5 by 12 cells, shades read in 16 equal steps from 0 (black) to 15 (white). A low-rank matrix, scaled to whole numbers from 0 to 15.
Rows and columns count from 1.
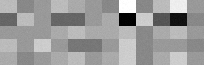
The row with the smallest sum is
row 2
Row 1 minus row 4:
0 -1 -3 2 3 2 -1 3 0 2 5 1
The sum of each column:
47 45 48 46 45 44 47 50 44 45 47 43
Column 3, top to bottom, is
9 9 9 12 9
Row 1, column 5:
10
